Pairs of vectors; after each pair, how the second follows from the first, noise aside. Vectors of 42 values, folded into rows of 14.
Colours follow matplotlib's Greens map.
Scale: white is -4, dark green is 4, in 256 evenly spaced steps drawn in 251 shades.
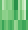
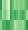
wrapped around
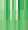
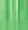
shrunk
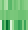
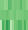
shrunk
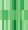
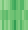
shrunk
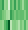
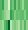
copied
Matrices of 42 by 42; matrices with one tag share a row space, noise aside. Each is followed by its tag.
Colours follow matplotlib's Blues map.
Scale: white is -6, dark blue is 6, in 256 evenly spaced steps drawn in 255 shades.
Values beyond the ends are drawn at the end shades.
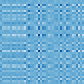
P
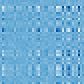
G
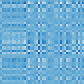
P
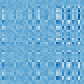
G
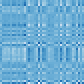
P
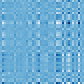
G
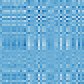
P
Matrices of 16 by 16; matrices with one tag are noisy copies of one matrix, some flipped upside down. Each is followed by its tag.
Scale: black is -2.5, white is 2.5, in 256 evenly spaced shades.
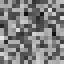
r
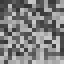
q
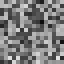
r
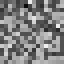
q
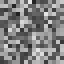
r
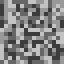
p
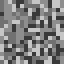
p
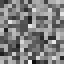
r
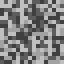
r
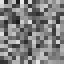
r
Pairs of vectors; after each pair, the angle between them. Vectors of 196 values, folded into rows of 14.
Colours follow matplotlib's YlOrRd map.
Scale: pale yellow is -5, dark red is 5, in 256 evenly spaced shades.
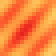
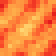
nearly opposite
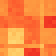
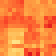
nearly parallel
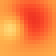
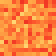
orthogonal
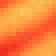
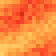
nearly opposite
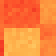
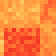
nearly opposite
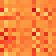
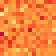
partly aligned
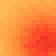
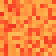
orthogonal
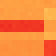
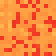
orthogonal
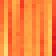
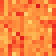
partly aligned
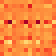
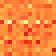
nearly opposite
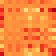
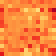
nearly parallel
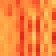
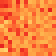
orthogonal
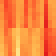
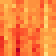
nearly opposite
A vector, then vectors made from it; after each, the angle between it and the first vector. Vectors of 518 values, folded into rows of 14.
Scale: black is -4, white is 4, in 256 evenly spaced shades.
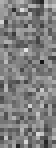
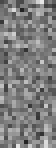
nearly opposite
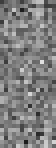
nearly opposite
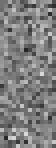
partly opposed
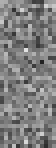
nearly parallel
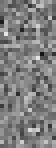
partly opposed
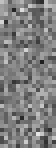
nearly parallel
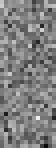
partly aligned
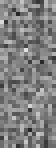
nearly parallel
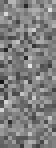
orthogonal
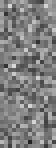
partly aligned
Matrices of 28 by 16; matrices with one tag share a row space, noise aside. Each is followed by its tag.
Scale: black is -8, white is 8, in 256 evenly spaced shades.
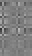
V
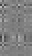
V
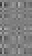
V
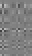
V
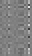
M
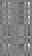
M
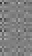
V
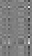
M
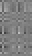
V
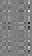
M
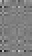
V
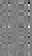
M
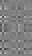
V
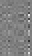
M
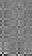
V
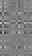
V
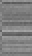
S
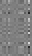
M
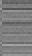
S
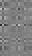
V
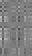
V
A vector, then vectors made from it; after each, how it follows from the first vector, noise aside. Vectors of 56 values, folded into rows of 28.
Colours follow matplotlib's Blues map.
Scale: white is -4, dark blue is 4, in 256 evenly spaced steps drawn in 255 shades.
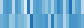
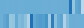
partly zeroed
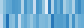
wrapped around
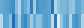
reversed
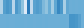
partly zeroed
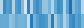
copied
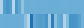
partly zeroed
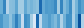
wrapped around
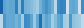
wrapped around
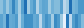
wrapped around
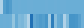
partly zeroed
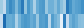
wrapped around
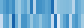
reversed
